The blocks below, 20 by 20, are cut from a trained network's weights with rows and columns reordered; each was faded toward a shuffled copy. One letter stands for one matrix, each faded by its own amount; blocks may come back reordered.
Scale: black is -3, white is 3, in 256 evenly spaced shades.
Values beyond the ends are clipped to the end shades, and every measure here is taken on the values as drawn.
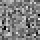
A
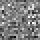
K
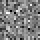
A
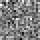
A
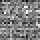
K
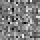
A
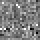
A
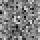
A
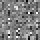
K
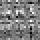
K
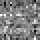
K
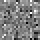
K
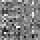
K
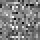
K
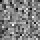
A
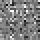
K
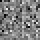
A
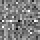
A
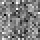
A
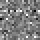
A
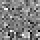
A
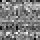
K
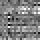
K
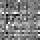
K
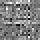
K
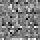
K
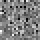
A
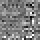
K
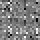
K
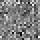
A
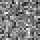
A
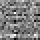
K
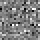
A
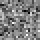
A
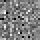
A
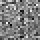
A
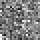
A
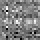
K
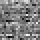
K
